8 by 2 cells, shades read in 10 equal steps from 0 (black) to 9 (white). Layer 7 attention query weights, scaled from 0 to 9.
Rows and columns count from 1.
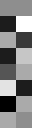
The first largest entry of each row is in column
1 2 1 2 2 1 2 1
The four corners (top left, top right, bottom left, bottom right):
5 5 6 5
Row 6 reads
8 1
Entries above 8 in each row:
0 1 0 0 0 0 0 0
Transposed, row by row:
5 1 6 1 3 8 0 6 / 5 9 2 7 6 1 6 5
